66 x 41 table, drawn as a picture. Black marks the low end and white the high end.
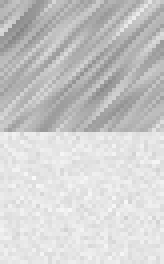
The table splits into 2 rows of 1 panel. Panel 1,1: high, slanting up to the right. Panel 2,1: very high, fine-grained, faint in contrast.
